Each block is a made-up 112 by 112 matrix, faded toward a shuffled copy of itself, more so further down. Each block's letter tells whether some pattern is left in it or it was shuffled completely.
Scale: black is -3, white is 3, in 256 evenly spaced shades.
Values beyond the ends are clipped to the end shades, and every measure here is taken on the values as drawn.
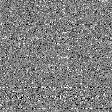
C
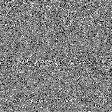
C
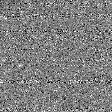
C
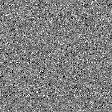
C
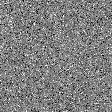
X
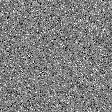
X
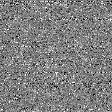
C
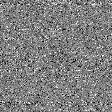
C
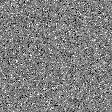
X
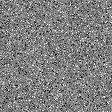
X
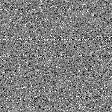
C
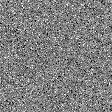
X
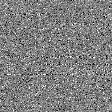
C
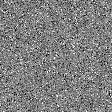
X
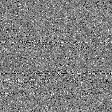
C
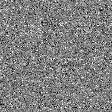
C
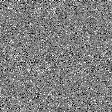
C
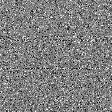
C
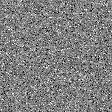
X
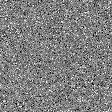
X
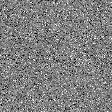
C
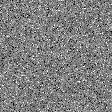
X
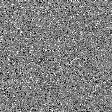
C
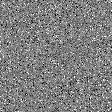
X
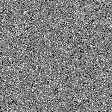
X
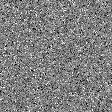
X
